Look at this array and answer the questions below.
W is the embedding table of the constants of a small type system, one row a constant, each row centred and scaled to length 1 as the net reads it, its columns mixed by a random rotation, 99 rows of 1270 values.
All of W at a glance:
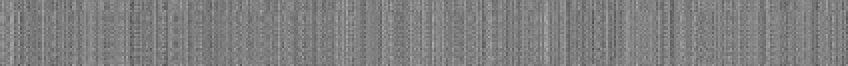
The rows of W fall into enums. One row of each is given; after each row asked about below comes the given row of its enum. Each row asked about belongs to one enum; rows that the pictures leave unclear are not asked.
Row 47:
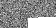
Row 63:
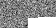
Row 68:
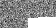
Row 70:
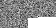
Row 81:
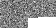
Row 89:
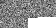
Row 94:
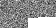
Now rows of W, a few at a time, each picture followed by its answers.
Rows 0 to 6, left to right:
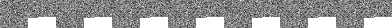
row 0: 81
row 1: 47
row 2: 70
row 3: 70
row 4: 94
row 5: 70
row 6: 70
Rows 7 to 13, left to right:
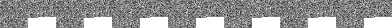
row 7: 68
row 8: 68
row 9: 70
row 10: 70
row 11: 63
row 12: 68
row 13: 70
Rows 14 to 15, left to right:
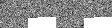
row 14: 89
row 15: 63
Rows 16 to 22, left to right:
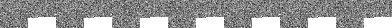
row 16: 47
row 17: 47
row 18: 81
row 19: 68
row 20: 47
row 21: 47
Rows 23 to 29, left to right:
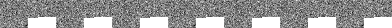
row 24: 68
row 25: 81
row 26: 63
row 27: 81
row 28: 94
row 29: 63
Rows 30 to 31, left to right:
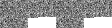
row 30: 68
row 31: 68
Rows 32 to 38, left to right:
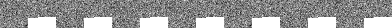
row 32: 63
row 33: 47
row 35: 94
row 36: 63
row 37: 47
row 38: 89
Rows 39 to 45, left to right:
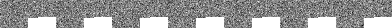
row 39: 81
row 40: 68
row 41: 47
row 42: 89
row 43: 81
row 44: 68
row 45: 63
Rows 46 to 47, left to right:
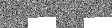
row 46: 63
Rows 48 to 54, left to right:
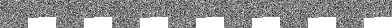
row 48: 94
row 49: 81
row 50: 68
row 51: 63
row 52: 70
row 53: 47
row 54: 68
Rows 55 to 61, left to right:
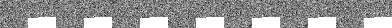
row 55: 68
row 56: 70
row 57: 89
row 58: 47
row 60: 63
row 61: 68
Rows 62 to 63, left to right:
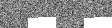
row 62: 47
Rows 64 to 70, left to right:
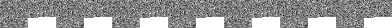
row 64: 68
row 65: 63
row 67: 63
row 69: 63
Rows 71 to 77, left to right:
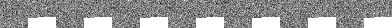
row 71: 63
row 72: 47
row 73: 94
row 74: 94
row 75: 89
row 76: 47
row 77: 68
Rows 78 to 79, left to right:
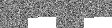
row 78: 70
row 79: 81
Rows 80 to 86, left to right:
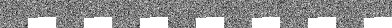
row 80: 63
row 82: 63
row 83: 47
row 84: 68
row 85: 89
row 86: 68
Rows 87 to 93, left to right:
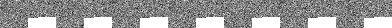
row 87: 94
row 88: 63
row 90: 94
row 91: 47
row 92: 89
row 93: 81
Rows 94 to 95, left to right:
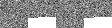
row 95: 70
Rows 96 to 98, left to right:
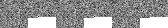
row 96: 70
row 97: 70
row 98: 89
